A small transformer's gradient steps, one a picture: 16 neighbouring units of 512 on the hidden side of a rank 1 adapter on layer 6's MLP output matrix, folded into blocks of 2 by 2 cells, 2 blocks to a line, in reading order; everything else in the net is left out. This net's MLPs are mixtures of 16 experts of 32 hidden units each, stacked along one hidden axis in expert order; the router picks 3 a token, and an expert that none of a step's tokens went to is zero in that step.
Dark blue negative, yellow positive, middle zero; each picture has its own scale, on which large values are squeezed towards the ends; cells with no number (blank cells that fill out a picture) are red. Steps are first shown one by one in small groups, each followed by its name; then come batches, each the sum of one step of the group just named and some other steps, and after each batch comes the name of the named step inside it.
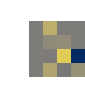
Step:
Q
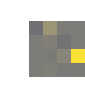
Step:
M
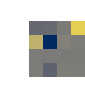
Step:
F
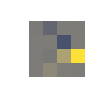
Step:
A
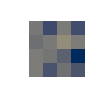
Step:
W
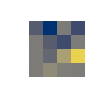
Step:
A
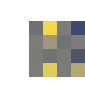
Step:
Q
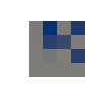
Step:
Q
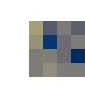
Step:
F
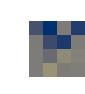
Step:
Q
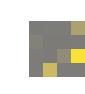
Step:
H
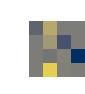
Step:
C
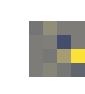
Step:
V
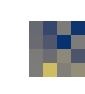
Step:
C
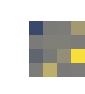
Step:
H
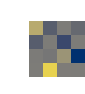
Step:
C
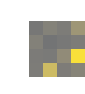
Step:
H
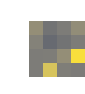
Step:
H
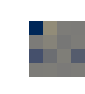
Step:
C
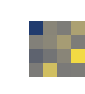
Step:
H
